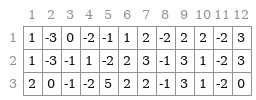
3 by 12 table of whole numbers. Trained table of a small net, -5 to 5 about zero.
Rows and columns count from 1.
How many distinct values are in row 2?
6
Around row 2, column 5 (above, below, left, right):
-1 5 1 2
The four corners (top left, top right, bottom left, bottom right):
1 3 2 0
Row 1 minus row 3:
-1 -3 1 0 -6 -1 0 -1 -1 1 0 3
